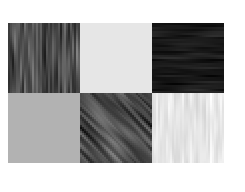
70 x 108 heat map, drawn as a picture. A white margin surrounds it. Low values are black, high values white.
It is made of 2 by 3 panels. Panel 1,1: low, streaked downward. Panel 1,2: very high, flat. Panel 1,3: very low, streaked across, faint in contrast. Panel 2,1: high, flat. Panel 2,2: low, slanting down to the right. Panel 2,3: very high, streaked downward, faint in contrast.
